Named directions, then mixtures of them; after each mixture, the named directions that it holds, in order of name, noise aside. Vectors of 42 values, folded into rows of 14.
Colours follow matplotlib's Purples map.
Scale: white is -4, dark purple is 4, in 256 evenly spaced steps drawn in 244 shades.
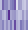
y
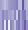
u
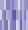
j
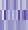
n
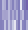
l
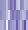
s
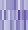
n, s, u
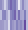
j, s, u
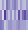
n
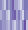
j, l, s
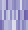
l, n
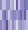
j, s, y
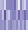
j, n, s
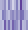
l, y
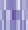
j, s
